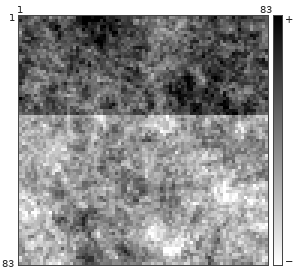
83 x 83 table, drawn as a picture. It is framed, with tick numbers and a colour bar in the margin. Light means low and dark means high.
The bottom right is the ninth with the lowest average. Overall the values sit about 50% of the way up the scale. A horizontal seam about 40% of the way down splits the table, and the top part is higher. The field is mottled with small blotches.
